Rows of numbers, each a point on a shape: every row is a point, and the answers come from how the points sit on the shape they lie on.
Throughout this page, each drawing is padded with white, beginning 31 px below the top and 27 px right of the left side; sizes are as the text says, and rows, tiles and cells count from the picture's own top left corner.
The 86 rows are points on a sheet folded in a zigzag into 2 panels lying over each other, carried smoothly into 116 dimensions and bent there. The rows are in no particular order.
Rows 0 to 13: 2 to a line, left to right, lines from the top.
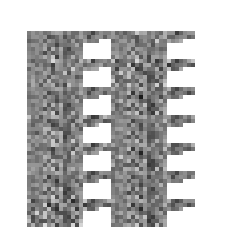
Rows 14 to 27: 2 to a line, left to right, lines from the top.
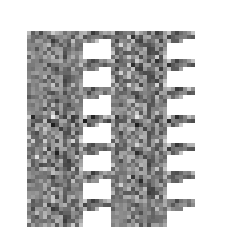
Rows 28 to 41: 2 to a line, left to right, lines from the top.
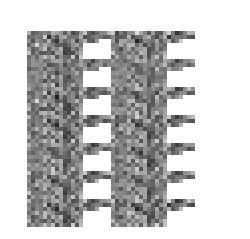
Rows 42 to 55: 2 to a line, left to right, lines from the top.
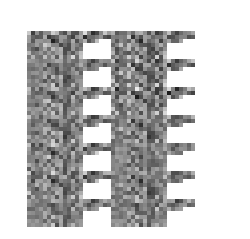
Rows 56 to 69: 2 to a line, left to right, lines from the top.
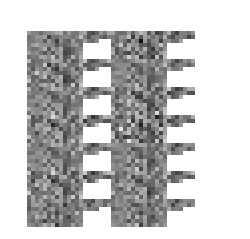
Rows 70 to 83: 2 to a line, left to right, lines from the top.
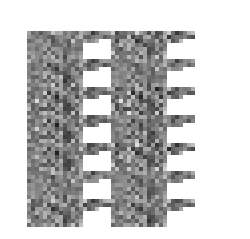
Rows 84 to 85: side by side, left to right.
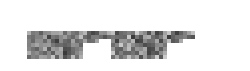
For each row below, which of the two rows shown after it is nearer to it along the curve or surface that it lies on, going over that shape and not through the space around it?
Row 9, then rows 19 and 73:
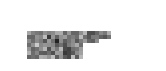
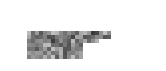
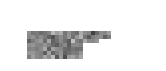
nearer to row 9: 73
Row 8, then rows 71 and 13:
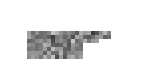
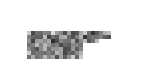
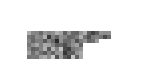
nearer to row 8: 13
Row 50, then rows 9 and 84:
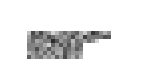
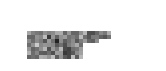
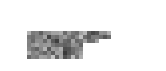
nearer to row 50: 84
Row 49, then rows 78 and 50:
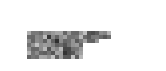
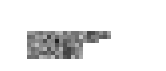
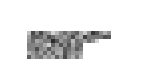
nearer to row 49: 78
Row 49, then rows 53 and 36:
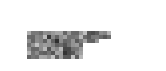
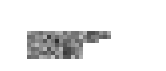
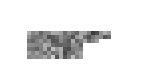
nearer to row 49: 53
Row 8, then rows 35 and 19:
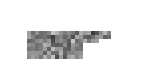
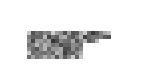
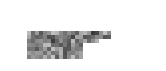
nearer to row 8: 19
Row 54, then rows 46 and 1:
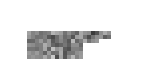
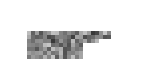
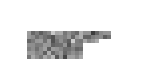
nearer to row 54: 46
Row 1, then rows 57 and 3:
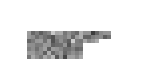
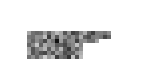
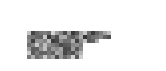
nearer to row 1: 3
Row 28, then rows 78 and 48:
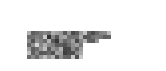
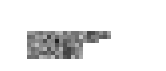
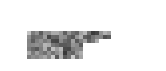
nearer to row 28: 78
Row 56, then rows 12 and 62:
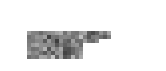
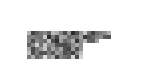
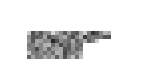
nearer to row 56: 62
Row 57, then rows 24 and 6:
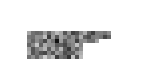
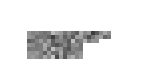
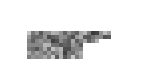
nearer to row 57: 6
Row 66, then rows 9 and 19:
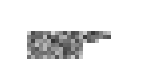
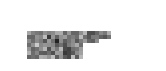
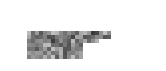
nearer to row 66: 9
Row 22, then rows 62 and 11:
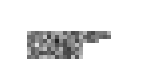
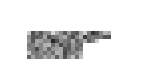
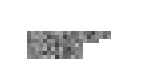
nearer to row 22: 62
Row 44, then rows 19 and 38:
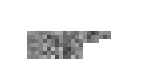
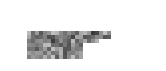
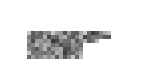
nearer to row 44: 19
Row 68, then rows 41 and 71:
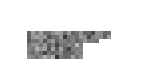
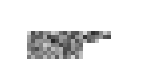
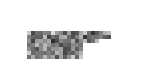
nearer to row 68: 41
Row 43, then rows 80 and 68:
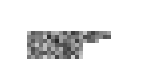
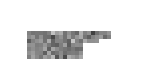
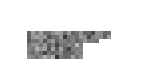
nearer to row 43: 68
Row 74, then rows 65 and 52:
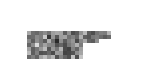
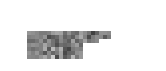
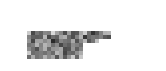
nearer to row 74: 52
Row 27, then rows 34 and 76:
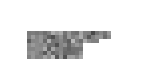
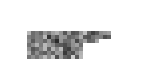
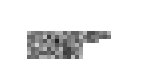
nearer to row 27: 76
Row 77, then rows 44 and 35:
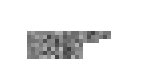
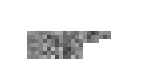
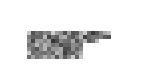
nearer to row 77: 44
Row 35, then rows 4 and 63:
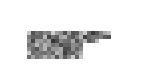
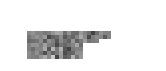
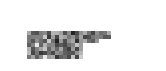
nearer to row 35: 63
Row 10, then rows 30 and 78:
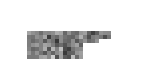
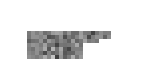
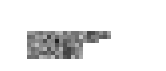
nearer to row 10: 30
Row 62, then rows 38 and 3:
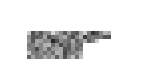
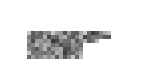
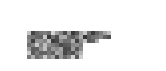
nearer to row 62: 38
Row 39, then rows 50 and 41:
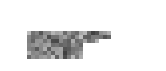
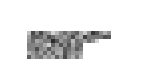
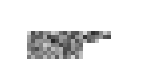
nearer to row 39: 50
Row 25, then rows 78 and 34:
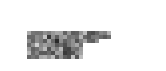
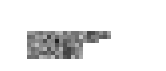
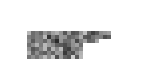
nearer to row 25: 78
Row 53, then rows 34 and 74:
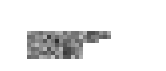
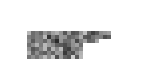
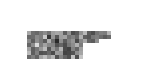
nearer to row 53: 74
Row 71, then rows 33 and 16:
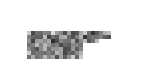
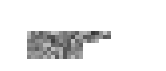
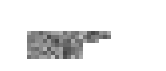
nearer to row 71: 16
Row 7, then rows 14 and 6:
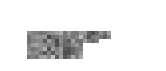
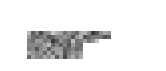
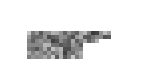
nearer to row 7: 14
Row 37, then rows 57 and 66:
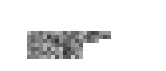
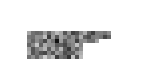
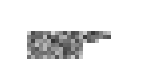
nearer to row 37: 57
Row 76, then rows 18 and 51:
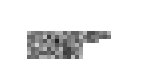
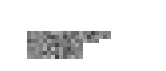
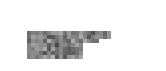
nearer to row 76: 51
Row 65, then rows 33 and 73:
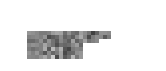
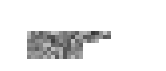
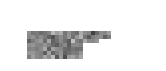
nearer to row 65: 33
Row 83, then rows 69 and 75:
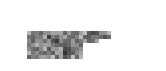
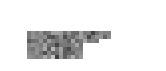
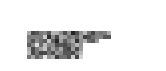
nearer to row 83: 75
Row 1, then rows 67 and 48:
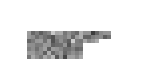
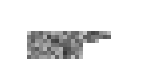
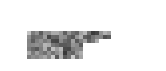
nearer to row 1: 67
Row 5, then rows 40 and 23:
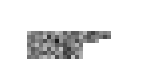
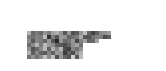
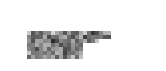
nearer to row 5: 40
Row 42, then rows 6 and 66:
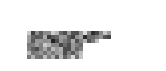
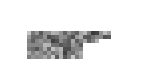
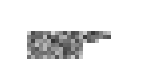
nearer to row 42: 6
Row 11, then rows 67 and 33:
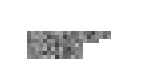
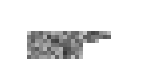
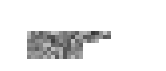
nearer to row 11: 33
